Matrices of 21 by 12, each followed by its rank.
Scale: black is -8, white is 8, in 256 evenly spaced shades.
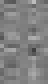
two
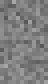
full rank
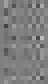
two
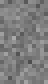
full rank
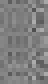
two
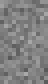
full rank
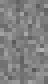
full rank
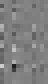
two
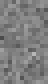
full rank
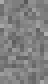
full rank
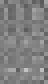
two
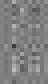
two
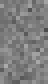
full rank
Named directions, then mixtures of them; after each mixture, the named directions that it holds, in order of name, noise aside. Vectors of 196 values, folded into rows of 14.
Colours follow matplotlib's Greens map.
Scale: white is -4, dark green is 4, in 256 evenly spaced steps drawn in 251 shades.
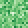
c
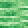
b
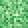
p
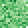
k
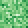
k, p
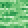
b, k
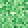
c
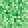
p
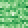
b, c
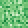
c, p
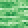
b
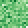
k
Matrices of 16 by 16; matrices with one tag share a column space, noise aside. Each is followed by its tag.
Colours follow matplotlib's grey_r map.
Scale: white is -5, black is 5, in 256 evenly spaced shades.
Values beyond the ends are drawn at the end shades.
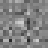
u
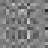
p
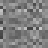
p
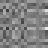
p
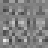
u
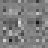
u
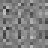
p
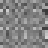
p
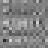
u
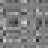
u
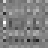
u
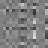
p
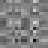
u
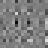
u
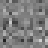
u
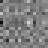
u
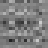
u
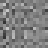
p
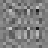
p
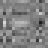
u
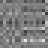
u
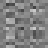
p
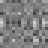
u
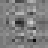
u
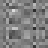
p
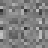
p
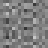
p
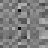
p
